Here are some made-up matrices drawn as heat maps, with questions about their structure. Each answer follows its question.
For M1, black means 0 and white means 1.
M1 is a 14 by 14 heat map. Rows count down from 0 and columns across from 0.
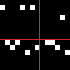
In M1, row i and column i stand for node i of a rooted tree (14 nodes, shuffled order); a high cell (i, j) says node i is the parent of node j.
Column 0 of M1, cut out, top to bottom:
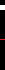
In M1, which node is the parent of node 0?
1
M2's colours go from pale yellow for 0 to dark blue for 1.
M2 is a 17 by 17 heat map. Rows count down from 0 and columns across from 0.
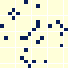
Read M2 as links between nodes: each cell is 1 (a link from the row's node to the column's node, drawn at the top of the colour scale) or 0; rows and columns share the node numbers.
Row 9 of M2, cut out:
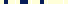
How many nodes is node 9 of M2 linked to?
4
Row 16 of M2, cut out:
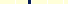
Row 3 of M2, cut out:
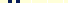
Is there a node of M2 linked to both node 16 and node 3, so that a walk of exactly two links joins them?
no
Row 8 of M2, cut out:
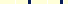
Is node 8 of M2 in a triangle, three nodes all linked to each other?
no
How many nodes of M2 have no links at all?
1
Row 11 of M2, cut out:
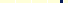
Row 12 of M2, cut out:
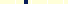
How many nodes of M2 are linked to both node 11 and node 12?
0
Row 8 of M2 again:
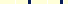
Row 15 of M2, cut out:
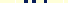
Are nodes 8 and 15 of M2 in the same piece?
yes
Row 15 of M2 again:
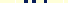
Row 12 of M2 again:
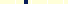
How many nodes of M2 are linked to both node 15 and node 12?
1
